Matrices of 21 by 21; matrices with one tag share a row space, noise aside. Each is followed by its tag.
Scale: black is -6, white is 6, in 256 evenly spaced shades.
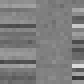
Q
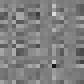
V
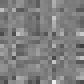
V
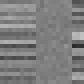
Q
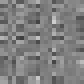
V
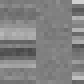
Q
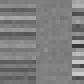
Q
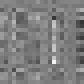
V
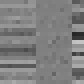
Q
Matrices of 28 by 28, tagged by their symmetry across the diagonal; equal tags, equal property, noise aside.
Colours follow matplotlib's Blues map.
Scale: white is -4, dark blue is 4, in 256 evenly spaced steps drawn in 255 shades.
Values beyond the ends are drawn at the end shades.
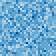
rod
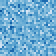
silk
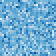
silk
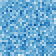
rod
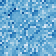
rod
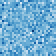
silk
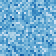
silk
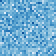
rod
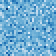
silk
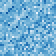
rod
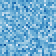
silk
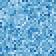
rod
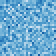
rod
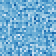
silk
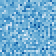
silk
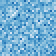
rod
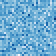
silk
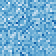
rod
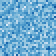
rod
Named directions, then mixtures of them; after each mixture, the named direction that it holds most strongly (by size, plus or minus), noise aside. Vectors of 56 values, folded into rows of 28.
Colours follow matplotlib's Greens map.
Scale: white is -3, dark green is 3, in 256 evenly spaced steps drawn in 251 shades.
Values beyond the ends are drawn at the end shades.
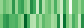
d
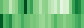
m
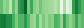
m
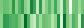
d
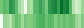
m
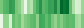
m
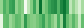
m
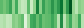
d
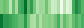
m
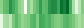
m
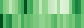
m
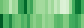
m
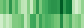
m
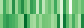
d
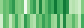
m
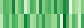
d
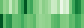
m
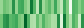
d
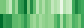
m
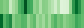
m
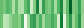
d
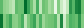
m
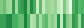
d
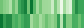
m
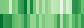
m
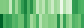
m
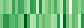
d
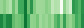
m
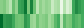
m
